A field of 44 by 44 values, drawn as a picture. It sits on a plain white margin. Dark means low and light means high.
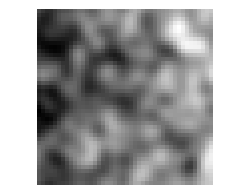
Lone odd cells: none. Odd rows or columns: none. Slope: up to the right. Grain: blotchy. Ninth with the highest average: top right. Histogram: bell-shaped.
